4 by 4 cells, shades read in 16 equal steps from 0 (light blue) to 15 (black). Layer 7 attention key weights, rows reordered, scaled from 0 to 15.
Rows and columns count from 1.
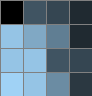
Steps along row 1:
down up up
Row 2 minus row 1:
-14 -6 -4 0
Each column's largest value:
15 9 10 12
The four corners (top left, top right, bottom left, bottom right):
15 12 0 11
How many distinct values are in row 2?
4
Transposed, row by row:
15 1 1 0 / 9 3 1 1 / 10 6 9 5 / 12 12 10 11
